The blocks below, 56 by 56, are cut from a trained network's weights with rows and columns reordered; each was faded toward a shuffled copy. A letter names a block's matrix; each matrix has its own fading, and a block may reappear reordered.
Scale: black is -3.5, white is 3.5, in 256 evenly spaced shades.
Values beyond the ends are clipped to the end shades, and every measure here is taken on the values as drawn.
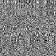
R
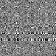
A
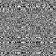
A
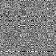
A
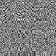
R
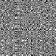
R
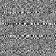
A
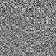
R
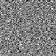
R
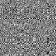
A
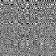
A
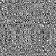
R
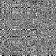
A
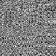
R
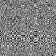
A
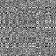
A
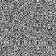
R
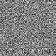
R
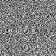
R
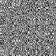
R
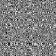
A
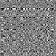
A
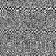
A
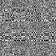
A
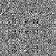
R
